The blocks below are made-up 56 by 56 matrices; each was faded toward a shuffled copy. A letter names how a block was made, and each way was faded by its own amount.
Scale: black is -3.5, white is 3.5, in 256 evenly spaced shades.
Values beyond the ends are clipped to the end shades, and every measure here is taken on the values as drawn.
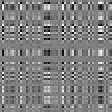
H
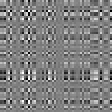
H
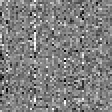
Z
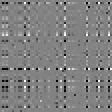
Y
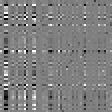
Y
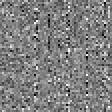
Z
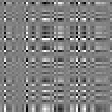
H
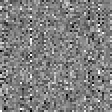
Z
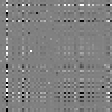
Y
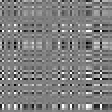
H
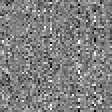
Z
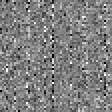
Z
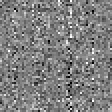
Z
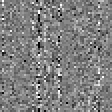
Z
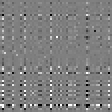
Y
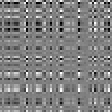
H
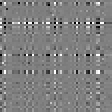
Y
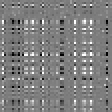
Y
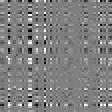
Y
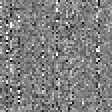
Z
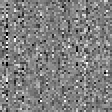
Z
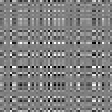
H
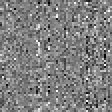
Z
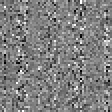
Z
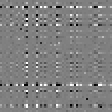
Y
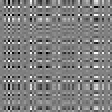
H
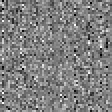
Z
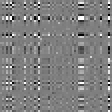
Y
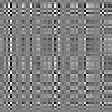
H
